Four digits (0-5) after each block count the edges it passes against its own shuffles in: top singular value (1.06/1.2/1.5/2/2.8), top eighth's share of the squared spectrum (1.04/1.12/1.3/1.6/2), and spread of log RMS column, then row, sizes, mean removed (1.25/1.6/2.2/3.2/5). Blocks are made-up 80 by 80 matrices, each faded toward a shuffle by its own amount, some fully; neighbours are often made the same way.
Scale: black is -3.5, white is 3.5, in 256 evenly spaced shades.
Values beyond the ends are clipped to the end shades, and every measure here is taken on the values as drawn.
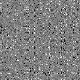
4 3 2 2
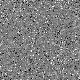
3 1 0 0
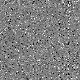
3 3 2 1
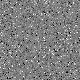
1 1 0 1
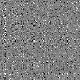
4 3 2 1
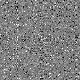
3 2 1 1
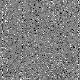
3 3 2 0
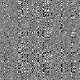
4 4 3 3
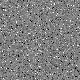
2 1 0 0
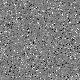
0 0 0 0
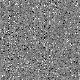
1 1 2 0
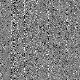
2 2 3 0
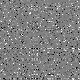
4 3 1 1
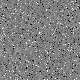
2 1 0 0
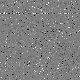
3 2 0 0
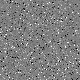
0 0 0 0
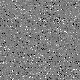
3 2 0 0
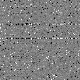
4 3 0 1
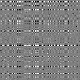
5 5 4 4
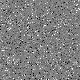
2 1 0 0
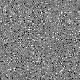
3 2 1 1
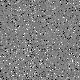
2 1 0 0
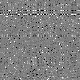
4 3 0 2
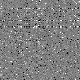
4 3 1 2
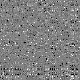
4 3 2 2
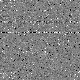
3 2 0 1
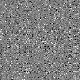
4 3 1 2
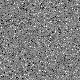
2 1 0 0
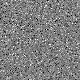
0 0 0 0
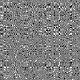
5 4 3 3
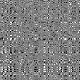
5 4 3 3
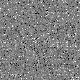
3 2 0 0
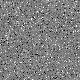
2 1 0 0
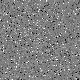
1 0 0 0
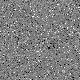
1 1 0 0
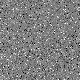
2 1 0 0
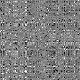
4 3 2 2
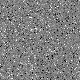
2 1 0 0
